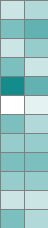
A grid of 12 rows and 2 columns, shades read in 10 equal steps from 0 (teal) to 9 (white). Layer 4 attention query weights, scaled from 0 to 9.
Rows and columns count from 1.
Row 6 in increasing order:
8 9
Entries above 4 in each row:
2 0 2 1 0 2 1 2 0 2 2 1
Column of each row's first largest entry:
1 1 1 2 2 1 2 1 1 1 1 2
